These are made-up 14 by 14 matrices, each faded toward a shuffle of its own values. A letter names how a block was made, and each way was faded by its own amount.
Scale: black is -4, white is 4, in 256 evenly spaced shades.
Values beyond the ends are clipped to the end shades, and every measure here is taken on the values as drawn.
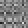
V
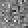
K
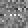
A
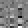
V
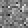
K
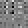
V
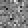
K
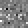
K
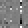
V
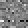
A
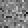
K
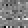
A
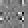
V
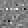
A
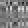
V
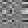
V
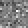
K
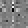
V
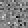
K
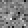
K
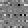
A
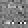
A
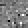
K
